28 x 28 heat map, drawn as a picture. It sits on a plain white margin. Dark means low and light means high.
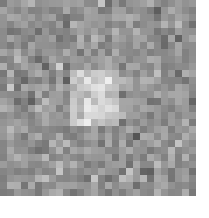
Average level on the scale: 60%. Stripes: none. Odd patch: higher, in the centre. Slope: none. Ninth with the highest average: centre.
